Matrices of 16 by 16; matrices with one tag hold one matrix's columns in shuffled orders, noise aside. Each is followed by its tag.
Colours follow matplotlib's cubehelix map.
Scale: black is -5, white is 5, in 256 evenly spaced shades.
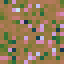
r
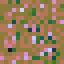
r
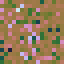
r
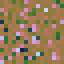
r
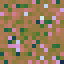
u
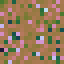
r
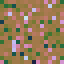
u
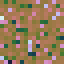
u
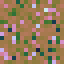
r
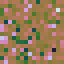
r
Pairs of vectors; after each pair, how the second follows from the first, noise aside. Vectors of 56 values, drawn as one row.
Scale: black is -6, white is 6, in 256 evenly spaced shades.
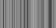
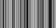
scaled up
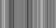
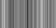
copied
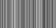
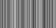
copied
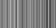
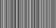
shuffled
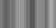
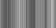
copied
